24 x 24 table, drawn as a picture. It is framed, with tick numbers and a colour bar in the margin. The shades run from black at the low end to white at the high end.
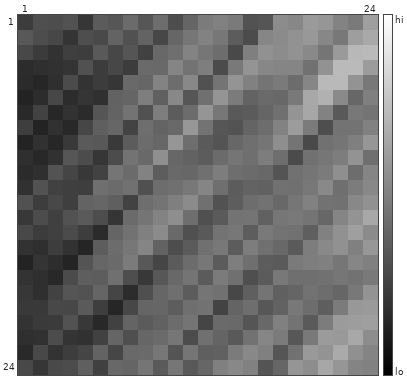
Grain: diagonal, up to the right. Odd rows or columns: none. Ninth with the highest average: top right. Histogram: bell-shaped. Slope: up to the right.
